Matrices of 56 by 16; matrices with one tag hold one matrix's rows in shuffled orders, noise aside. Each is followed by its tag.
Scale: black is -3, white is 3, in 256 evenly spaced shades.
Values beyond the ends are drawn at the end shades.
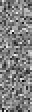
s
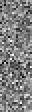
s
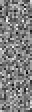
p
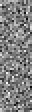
p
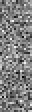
s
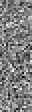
s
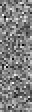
s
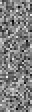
p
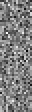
p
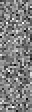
p
